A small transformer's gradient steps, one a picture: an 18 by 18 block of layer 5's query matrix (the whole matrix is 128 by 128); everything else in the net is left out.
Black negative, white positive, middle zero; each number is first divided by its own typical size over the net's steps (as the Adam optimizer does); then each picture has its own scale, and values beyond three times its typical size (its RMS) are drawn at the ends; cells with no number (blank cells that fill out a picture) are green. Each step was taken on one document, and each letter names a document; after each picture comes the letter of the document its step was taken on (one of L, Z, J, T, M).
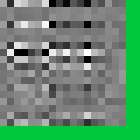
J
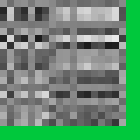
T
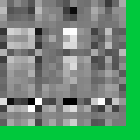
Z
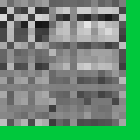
T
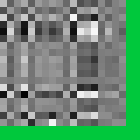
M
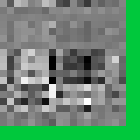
J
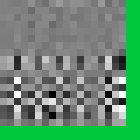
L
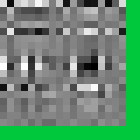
M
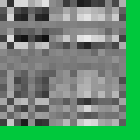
T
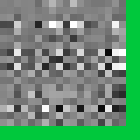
L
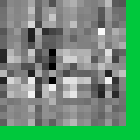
Z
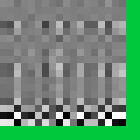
L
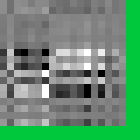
J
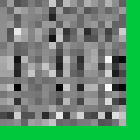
L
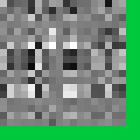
Z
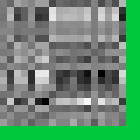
T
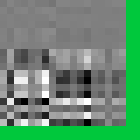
J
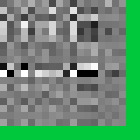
M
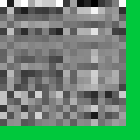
M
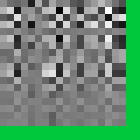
L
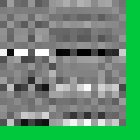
T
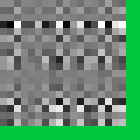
L
